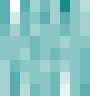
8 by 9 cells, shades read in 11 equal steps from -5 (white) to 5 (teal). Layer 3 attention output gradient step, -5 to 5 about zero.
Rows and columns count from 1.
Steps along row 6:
up down same down up down up up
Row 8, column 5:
0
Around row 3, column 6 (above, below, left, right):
-1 0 0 1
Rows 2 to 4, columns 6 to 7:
-1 2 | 0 1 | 0 -1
